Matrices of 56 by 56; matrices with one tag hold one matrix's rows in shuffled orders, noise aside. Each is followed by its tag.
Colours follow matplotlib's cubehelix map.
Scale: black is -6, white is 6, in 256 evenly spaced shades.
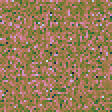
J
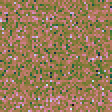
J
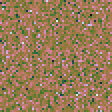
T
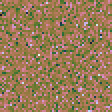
T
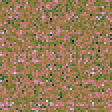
J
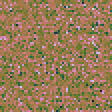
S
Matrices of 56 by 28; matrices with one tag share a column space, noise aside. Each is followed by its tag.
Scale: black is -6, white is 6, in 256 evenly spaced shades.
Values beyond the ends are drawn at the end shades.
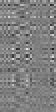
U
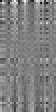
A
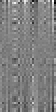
A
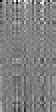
A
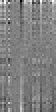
A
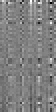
A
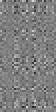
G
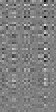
U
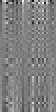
A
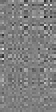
U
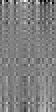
A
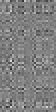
G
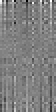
A
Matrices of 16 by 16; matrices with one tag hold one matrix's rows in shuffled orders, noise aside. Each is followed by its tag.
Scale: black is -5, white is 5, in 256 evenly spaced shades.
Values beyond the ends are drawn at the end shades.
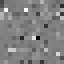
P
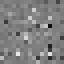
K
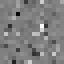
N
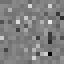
K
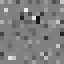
P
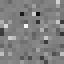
P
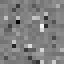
N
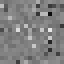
K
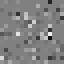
K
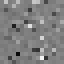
N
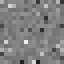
P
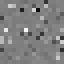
P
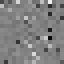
K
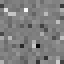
P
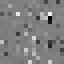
K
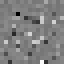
N
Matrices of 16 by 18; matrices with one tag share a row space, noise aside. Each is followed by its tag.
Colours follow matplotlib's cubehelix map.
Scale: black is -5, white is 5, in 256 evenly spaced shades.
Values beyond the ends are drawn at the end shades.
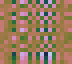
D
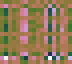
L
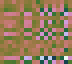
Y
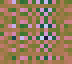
D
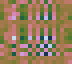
D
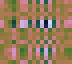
D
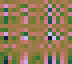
L
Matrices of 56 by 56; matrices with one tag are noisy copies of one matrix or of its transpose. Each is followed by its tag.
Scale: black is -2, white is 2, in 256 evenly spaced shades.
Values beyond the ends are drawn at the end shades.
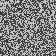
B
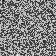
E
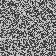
E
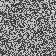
B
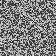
E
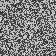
B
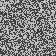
B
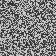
E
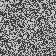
B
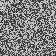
B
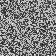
E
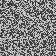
E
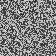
E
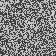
B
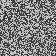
B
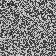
E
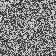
B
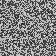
E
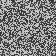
B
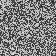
B
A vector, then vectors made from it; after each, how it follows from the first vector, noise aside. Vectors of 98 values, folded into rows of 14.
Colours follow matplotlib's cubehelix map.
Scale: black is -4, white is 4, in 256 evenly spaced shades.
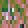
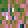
copied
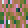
wrapped around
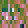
copied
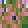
wrapped around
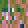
copied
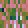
wrapped around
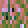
negated
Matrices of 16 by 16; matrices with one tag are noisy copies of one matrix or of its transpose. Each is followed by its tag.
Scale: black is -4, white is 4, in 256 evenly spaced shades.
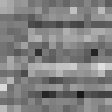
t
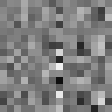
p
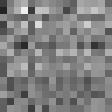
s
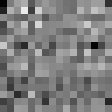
s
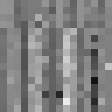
t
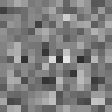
p
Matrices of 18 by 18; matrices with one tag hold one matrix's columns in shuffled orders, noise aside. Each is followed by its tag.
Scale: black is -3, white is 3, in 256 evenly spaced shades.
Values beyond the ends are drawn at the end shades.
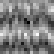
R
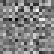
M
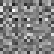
M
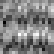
R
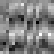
R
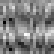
R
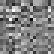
M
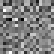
M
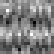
R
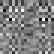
M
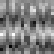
R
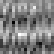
R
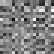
M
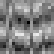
R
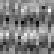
R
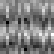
R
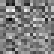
M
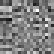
M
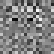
M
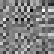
M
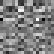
M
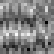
R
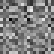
M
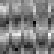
R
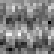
R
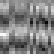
R
